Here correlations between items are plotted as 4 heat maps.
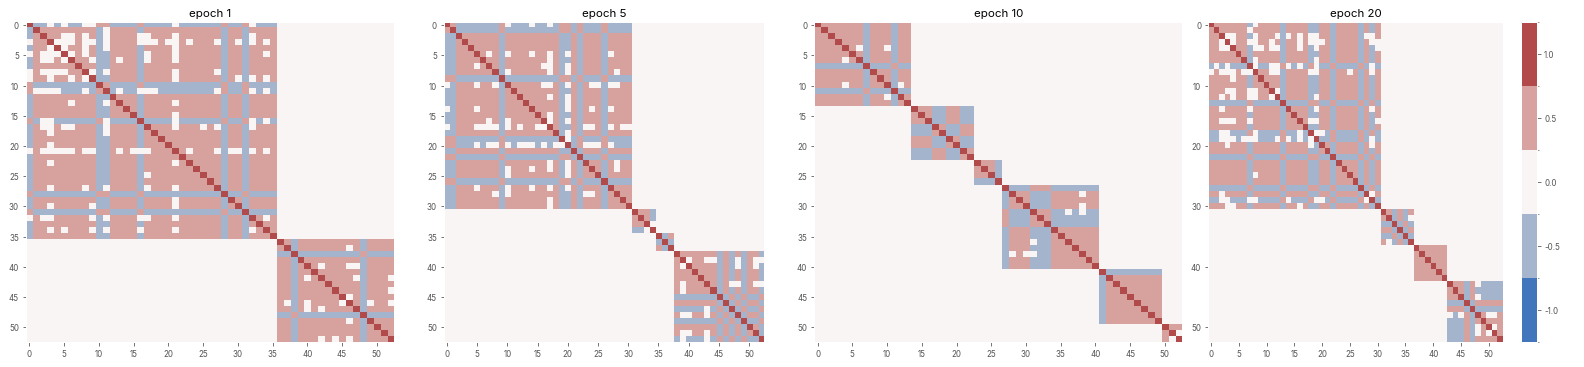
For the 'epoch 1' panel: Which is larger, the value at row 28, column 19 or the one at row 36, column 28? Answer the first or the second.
the second
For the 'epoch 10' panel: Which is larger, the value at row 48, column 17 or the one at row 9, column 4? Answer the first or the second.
the second
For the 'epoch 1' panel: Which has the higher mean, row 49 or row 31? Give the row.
49
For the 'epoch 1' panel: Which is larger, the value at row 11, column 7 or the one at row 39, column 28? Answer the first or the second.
the second
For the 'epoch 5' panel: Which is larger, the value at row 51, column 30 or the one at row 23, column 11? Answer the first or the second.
the second
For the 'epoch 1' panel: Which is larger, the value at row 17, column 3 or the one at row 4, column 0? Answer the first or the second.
the first
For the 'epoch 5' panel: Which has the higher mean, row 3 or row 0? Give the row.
3
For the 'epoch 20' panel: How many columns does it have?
53
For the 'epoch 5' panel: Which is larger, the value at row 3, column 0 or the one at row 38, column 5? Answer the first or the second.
the second
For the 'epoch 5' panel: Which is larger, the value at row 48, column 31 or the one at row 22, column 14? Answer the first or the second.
the first
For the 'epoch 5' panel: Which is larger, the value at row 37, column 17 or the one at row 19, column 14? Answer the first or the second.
the first
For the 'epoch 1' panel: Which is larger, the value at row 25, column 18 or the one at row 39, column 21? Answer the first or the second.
the first
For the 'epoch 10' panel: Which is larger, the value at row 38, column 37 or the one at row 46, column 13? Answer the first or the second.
the first
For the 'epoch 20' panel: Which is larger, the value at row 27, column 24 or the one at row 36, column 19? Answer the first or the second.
the second
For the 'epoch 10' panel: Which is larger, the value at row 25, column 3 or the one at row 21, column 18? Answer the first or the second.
the second
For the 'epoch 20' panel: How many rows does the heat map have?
53
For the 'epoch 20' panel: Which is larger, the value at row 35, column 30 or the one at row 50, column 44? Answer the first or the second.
the first
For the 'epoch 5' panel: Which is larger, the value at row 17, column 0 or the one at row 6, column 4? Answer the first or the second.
the second
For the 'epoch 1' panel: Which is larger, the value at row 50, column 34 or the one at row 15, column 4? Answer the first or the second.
the second
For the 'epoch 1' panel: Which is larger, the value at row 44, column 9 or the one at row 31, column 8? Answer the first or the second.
the first
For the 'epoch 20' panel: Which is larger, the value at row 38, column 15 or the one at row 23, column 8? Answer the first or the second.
the second
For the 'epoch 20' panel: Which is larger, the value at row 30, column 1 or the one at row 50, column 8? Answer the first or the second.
the first
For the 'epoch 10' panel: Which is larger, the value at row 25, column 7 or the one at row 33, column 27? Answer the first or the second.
the second
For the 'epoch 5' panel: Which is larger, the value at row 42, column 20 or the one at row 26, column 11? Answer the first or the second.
the first
